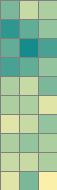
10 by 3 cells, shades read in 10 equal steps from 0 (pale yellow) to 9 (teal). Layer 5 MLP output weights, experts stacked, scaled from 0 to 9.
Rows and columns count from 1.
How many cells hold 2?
5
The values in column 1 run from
1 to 8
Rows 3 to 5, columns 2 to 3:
9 7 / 6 4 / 2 5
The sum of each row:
10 18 22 17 10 7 7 10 7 6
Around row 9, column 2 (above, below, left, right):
4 5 2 3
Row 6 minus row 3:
-3 -6 -6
